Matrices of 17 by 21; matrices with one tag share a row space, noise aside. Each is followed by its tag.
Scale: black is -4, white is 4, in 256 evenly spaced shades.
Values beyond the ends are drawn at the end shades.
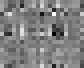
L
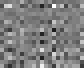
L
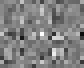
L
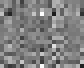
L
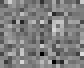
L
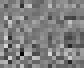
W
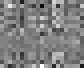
L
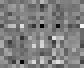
L
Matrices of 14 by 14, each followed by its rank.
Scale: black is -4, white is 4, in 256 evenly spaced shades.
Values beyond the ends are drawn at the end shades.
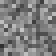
full rank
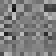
two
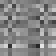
two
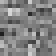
three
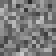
full rank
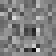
three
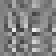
two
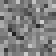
full rank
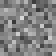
full rank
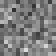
full rank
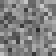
full rank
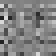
two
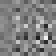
three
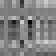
two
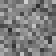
full rank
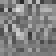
three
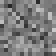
full rank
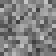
full rank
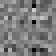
three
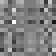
two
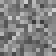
full rank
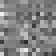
three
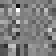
three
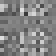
three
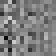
three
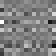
two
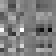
two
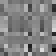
two
